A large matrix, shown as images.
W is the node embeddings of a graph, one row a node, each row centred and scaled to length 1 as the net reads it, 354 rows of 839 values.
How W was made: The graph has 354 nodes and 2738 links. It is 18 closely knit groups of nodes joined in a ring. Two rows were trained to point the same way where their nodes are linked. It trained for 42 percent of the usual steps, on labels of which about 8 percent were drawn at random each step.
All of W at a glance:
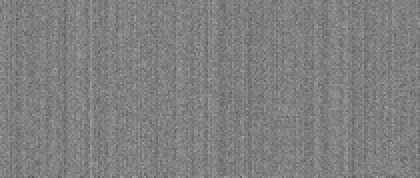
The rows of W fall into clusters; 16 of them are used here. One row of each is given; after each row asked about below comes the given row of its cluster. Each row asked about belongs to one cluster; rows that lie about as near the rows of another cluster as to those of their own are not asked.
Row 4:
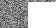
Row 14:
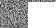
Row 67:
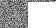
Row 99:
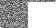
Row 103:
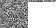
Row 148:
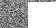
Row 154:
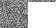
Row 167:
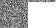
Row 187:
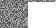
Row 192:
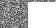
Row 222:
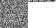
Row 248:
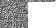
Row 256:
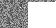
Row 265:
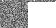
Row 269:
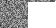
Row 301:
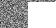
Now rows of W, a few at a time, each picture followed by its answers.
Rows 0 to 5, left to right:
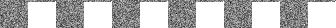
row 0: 265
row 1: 301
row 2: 187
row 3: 222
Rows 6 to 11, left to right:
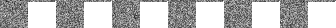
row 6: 269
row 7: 99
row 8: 154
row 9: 222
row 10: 103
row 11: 265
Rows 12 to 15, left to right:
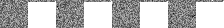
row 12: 256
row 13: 222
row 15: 187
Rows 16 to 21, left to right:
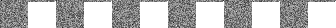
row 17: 4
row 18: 248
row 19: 103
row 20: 265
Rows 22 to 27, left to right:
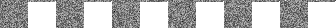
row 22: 248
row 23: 301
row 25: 265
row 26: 103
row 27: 154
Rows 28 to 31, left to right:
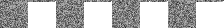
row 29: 103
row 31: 148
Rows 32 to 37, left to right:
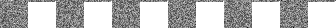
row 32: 103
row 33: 222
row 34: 222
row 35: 187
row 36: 148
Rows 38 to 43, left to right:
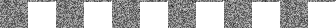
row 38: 148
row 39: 222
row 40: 265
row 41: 187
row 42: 192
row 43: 148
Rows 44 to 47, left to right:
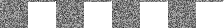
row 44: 67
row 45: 99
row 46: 248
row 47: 248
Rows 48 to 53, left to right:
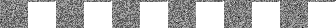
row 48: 148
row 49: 103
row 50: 99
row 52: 167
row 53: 269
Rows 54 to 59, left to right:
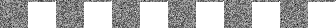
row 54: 192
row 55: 99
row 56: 265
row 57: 154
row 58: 103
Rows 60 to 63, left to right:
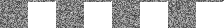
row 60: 222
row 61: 67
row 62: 187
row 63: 14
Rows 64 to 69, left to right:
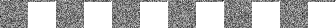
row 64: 99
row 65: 192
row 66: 187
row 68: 148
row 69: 187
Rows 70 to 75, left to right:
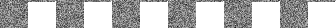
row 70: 187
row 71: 192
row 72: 154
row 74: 14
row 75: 187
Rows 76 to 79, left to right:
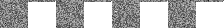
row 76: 192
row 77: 154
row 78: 148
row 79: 4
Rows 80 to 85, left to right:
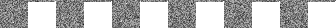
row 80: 187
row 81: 67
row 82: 269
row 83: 301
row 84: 192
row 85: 301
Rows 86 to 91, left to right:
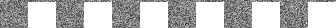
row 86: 14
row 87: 4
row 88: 154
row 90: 301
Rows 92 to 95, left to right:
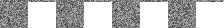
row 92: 256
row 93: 14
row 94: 67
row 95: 256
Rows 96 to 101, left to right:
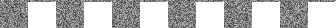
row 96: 148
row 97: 265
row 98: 222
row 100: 301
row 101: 14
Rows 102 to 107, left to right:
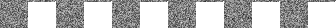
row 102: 4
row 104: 67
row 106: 192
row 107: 67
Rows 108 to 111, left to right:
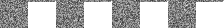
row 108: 187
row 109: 222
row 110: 192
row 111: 99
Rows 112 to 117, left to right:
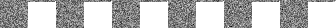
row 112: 301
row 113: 222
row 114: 67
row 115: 4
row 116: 187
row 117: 167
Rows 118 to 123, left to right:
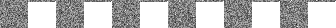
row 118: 154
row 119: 67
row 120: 103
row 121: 148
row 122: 269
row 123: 154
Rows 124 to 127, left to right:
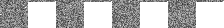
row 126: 103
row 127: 14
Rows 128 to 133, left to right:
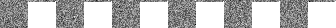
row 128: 301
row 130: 222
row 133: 14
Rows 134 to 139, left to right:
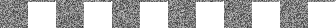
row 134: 187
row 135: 301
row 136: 14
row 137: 248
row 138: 248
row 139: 248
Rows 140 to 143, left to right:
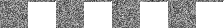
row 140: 154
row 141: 67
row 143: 154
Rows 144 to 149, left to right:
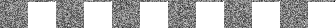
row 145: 148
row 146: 14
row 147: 256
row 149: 187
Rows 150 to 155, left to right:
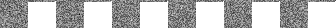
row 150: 14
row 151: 99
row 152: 103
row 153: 192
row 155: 301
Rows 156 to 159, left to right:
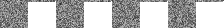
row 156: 269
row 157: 256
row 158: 269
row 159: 148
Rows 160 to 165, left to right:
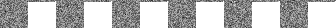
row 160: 67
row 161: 167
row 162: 67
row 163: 192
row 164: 4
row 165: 14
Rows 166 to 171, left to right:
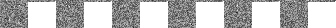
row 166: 148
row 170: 99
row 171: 265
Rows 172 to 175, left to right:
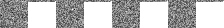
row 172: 154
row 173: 187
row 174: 99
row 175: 222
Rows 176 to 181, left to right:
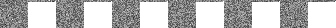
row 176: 167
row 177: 265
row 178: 167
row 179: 248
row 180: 67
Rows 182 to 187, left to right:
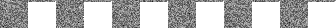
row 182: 192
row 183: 187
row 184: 103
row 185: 167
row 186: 103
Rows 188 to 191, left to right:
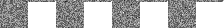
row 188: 256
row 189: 301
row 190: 187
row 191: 269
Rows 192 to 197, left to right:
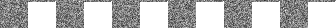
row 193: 103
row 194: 103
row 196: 301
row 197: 269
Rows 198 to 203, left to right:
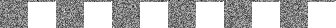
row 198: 222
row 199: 67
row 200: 192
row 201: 301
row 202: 269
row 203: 301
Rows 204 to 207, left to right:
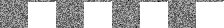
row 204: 269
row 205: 301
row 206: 67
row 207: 148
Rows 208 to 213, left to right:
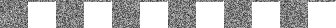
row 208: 14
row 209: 256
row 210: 4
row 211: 222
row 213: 148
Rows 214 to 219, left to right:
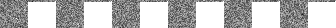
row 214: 14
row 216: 265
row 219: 269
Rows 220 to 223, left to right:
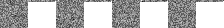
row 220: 167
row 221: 222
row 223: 4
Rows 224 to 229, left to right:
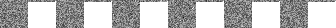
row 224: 103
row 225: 192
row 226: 248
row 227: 167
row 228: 154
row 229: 256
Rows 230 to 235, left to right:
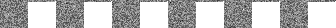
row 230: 248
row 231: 192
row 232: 103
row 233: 99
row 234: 192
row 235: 67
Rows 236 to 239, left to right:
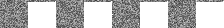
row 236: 67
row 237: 154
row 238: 192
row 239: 167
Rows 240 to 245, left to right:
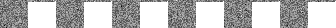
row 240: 167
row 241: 265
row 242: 67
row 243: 265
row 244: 4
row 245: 265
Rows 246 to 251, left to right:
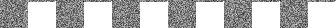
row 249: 265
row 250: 192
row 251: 167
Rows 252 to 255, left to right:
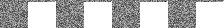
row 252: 4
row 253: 301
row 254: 167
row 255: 99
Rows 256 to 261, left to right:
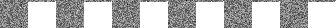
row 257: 222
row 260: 14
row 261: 192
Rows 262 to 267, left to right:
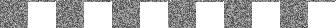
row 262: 301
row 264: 14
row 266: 256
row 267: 301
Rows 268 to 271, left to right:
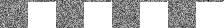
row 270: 301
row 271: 14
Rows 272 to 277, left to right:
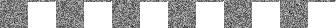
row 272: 67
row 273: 154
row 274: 256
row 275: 67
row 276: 167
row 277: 269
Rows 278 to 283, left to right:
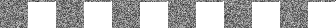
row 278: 301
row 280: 4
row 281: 167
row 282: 103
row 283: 4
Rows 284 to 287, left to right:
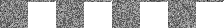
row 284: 269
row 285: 256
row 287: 269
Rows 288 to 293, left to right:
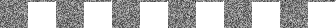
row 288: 301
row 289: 99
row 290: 265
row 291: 222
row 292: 265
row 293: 222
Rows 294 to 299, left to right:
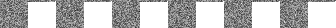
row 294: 67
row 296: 265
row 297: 256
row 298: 14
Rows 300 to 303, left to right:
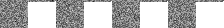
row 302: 154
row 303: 301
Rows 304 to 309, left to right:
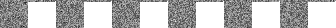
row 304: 301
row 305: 269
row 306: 269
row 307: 265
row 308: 248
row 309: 256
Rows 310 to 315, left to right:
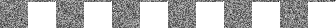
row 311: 154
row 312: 269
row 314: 192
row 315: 222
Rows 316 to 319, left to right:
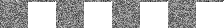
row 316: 192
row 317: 4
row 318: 67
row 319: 103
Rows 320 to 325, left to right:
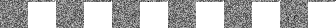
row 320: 4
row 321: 265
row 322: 4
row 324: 167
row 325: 148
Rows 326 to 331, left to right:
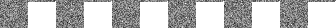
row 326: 265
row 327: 167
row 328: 4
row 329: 167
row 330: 14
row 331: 265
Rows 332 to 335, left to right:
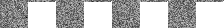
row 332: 269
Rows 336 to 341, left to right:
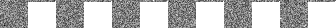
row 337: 256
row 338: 269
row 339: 187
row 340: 265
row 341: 148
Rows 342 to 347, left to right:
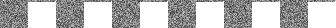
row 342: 167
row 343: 265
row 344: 269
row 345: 67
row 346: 99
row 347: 248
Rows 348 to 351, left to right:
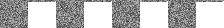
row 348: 4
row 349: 154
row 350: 154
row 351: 256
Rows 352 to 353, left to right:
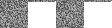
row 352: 14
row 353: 14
